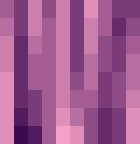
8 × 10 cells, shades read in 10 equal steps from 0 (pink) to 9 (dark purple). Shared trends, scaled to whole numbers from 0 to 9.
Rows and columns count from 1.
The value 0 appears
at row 8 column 5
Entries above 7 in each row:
0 0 0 0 0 0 1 2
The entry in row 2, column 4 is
4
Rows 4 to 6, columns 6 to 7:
6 3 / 5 3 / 4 4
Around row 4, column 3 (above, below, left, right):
3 4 7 4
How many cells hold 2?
13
